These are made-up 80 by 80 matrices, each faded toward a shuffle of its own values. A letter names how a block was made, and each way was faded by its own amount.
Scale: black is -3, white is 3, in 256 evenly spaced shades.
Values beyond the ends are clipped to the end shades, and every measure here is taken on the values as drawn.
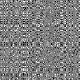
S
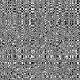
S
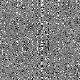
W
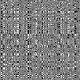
S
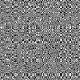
S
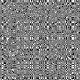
S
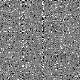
W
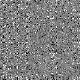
W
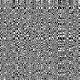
S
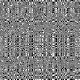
S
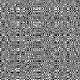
S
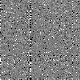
W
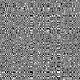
S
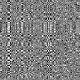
S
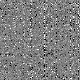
W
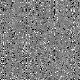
W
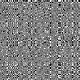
S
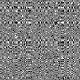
S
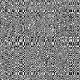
S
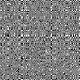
S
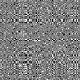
S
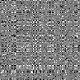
S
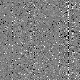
W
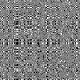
S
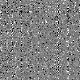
W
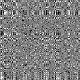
S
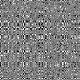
S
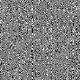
W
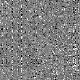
W
